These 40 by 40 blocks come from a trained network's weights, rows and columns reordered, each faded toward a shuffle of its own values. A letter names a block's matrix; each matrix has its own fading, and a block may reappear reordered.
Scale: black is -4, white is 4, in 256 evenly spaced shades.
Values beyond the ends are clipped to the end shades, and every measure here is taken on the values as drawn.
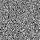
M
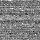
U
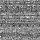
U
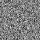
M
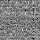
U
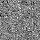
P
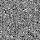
P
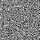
P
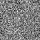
M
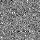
P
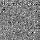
P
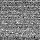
U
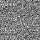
M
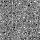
P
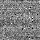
U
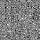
P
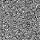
M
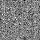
P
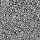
M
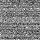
U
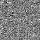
M
